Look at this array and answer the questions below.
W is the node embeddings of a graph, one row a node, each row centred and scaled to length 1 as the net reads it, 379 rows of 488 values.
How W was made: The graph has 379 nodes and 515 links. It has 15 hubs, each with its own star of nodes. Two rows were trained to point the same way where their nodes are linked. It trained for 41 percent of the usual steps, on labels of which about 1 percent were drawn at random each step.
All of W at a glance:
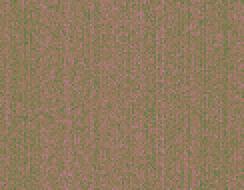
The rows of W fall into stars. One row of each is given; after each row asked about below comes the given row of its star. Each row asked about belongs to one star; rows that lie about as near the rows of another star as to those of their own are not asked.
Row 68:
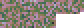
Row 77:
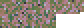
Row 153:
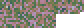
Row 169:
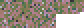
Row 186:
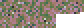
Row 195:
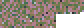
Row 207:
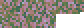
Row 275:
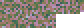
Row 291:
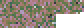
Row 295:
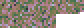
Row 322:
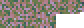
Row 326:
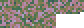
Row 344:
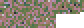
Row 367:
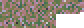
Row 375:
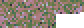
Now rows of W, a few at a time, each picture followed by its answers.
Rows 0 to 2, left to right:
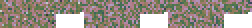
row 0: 153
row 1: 77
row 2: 291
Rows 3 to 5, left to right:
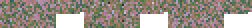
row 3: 291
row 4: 77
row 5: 344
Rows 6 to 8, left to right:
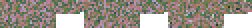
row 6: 77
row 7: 344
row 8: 275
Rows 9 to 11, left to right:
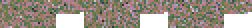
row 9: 207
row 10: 77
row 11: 295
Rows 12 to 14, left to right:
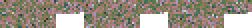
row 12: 186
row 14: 275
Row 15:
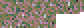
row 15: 275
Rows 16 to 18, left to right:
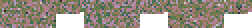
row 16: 195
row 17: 295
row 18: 275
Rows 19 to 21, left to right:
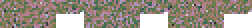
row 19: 195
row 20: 68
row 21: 367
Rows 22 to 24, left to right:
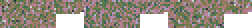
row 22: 169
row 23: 186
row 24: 375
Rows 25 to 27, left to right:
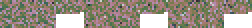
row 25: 367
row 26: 207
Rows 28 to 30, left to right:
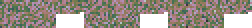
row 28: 169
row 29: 375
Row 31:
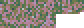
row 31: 169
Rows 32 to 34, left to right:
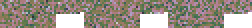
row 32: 326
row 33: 195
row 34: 375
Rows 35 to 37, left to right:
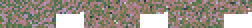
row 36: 195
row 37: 68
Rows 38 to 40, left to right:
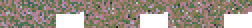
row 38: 153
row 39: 322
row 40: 375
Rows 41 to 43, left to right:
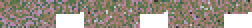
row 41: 169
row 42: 169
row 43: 291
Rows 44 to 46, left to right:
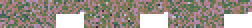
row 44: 367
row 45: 186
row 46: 169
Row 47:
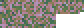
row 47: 326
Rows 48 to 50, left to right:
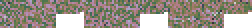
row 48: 195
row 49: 344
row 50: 153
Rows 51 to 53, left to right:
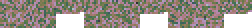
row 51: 68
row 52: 295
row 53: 295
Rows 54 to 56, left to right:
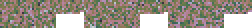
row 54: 77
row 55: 295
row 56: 186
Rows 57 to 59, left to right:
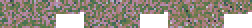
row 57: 68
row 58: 367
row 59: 275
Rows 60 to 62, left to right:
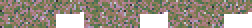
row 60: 153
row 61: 375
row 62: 275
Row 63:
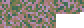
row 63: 207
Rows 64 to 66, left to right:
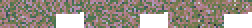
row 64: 291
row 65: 207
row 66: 375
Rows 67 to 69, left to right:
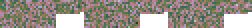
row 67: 169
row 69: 326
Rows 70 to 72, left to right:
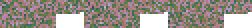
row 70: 375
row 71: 153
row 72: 326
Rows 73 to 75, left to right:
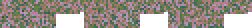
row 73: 68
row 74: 153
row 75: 68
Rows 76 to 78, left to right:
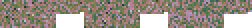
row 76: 195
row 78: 68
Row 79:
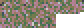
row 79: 326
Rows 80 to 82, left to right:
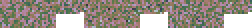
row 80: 68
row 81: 295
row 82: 326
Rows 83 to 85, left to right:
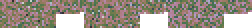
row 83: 68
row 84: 375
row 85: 195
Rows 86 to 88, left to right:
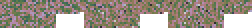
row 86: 322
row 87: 375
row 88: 367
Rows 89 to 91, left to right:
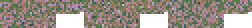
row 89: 275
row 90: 77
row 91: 153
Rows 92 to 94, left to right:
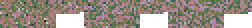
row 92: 186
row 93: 375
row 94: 326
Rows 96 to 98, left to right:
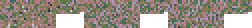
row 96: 295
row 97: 367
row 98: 68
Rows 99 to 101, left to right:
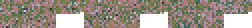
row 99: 295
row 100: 295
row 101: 153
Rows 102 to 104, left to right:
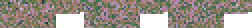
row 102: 77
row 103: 375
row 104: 68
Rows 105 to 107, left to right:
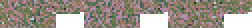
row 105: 326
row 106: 375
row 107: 322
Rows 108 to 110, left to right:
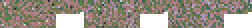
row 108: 207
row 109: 77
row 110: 153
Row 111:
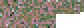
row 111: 344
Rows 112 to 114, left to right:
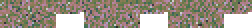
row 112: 326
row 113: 322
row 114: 186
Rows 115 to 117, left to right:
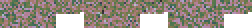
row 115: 291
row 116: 275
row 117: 367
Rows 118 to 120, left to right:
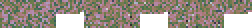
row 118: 77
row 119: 322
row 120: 77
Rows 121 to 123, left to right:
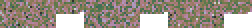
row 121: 169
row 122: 195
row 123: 322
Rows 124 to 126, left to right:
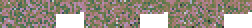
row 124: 367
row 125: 322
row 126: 367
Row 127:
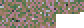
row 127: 169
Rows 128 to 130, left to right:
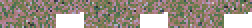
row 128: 186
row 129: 186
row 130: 291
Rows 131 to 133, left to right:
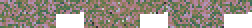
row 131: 367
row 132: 195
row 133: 375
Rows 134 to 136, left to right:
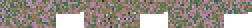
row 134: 195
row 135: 153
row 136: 153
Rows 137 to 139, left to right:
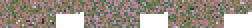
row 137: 291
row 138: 291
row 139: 295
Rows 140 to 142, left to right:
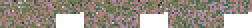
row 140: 344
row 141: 186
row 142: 77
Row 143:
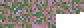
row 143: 367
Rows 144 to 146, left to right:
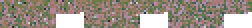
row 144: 186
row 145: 322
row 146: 295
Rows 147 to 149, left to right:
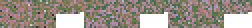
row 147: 322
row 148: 326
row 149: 375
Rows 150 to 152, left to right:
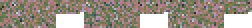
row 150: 367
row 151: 326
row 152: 195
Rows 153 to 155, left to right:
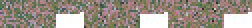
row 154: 77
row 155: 68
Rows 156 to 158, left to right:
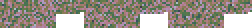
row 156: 344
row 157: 322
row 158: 375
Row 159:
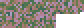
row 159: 68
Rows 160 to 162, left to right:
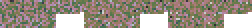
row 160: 68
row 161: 275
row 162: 153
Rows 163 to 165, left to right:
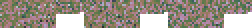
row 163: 275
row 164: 77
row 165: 322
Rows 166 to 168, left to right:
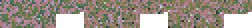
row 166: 295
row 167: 186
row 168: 153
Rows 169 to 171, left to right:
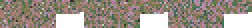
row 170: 195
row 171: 195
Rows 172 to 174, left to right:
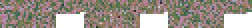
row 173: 186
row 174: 207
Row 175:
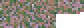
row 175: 207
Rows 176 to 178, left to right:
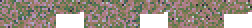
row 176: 295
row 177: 77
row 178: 153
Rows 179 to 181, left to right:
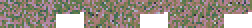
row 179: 344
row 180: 186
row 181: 186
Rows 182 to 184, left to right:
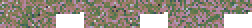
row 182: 326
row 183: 375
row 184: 344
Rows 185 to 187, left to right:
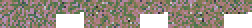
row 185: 169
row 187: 326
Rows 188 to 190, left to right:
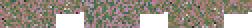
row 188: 375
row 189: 295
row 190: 367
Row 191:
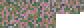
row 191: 77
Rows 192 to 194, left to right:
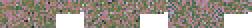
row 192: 68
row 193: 77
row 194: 195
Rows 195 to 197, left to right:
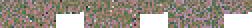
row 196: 169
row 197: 186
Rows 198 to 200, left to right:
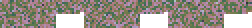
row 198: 291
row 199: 295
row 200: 195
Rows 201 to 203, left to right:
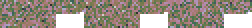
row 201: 295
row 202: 367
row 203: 367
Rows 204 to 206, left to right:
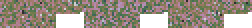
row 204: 291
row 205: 326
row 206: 153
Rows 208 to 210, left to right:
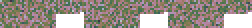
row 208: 153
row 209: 68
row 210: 295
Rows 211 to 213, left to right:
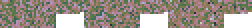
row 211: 291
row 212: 207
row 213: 195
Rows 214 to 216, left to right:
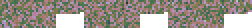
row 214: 207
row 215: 326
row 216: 295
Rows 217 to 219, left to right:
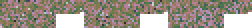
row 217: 153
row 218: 275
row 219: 153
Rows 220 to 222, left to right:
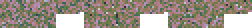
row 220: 367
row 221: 326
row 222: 275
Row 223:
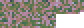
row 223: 68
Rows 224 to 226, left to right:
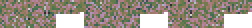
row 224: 153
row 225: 275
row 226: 275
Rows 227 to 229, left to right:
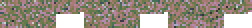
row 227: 326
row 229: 295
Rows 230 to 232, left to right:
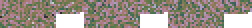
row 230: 322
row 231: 375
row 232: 291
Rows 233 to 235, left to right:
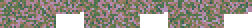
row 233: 291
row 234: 375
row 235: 295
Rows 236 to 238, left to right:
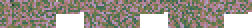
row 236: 275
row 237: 326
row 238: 195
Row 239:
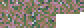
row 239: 326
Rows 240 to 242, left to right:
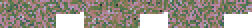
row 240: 291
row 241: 68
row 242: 195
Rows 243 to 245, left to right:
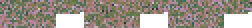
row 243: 344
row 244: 275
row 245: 291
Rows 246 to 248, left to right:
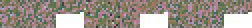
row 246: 77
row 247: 186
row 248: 77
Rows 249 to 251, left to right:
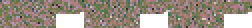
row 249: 207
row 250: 169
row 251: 153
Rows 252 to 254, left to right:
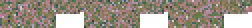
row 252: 77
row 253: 77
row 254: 375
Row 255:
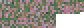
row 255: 169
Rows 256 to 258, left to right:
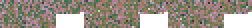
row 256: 295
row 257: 375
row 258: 195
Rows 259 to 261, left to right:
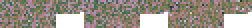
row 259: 195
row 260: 295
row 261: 169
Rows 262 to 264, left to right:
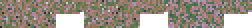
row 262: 153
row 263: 68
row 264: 295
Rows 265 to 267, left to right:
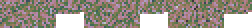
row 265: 68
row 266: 375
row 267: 77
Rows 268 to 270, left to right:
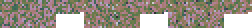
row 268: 169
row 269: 326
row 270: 77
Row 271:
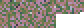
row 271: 291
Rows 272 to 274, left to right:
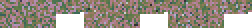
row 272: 326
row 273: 169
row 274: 77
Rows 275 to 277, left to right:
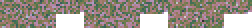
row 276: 275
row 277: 68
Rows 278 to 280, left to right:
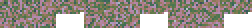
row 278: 344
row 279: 169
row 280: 344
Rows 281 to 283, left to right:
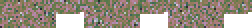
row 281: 153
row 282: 169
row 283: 344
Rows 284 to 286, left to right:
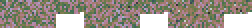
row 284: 195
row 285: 367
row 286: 169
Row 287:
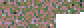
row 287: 344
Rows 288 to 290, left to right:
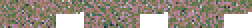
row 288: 291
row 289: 326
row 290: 68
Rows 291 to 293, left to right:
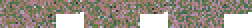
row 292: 375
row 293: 344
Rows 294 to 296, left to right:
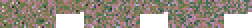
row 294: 367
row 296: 275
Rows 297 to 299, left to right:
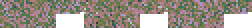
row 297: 153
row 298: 186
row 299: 169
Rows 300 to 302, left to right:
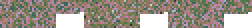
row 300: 186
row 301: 375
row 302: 344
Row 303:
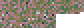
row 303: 322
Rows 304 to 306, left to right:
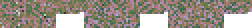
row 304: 275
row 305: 77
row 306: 322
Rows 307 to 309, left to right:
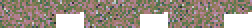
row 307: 322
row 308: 295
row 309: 195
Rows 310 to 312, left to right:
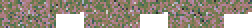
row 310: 77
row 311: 169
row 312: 326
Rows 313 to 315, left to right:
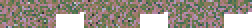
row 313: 295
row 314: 186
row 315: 186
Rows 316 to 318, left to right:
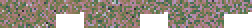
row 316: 367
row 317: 295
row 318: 291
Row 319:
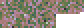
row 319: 186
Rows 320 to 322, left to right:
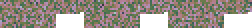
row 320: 153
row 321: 291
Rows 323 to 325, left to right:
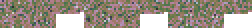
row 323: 186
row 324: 295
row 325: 275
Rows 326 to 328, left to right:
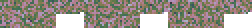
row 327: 275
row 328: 291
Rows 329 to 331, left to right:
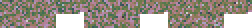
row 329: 275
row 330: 153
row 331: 275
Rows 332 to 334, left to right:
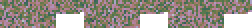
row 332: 344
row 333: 295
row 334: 77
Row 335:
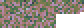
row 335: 322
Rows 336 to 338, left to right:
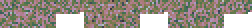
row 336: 68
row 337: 77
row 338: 77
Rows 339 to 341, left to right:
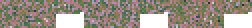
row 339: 207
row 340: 367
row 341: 291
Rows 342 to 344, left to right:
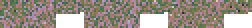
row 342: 344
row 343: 344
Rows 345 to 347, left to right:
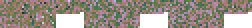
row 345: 291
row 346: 186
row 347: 77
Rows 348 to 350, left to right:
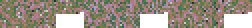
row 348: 375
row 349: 77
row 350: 186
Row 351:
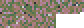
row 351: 291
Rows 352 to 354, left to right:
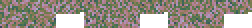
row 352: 326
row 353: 344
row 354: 207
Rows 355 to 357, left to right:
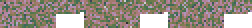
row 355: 326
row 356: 322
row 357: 186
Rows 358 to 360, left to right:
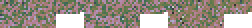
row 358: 295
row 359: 295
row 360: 169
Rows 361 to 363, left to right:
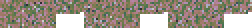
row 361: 291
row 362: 169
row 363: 77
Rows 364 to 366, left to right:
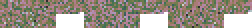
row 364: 326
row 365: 68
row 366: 367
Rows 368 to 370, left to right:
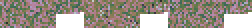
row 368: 195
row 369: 275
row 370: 169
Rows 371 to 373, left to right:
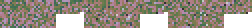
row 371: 169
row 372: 195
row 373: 326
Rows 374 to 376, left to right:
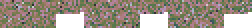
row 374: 68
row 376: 295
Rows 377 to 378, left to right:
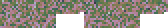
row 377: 275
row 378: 344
